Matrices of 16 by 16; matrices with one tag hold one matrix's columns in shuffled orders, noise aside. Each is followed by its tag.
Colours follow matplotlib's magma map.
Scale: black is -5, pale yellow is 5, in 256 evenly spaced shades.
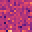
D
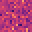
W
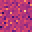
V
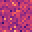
D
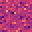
V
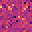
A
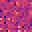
D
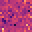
W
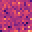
D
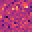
A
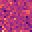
D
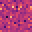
A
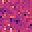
W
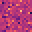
V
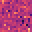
W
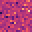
V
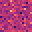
V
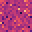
V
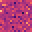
V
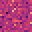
V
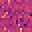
W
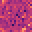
W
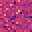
V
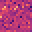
A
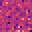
D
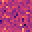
W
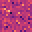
V
